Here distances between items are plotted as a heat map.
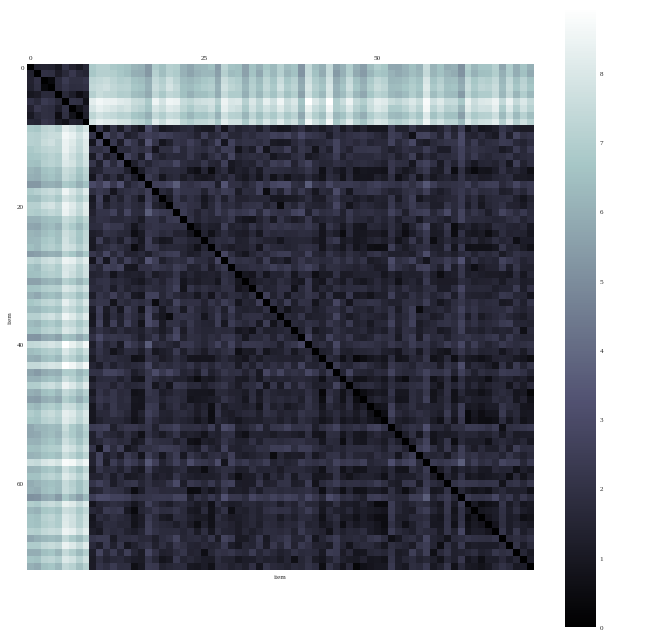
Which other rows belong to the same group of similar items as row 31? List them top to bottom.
9, 10, 11, 12, 13, 14, 15, 16, 17, 18, 19, 20, 21, 22, 23, 24, 25, 26, 27, 28, 29, 30, 32, 33, 34, 35, 36, 37, 38, 39, 40, 41, 42, 43, 44, 45, 46, 47, 48, 49, 50, 51, 52, 53, 54, 55, 56, 57, 58, 59, 60, 61, 62, 63, 64, 65, 66, 67, 68, 69, 70, 71, 72
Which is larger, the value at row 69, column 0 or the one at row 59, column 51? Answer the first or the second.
the first
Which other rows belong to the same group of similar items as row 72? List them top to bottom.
9, 10, 11, 12, 13, 14, 15, 16, 17, 18, 19, 20, 21, 22, 23, 24, 25, 26, 27, 28, 29, 30, 31, 32, 33, 34, 35, 36, 37, 38, 39, 40, 41, 42, 43, 44, 45, 46, 47, 48, 49, 50, 51, 52, 53, 54, 55, 56, 57, 58, 59, 60, 61, 62, 63, 64, 65, 66, 67, 68, 69, 70, 71
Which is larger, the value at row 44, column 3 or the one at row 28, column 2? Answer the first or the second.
the second
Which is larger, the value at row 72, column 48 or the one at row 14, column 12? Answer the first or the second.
the second
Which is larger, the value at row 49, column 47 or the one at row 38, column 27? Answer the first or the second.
the second
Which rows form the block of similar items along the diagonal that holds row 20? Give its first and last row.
9 to 72
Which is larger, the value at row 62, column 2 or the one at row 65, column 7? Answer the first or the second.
the second
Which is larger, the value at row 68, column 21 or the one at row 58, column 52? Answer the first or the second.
the first
